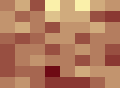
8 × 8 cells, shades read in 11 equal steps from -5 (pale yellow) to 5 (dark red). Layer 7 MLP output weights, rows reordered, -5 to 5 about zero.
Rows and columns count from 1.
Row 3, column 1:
-1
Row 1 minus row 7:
-2 -3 1 -10 -2 -3 -1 0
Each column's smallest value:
-1 -2 -1 -5 -2 -5 -2 -1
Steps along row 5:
down same up down down up up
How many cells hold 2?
11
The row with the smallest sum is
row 1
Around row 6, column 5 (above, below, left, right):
0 0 0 2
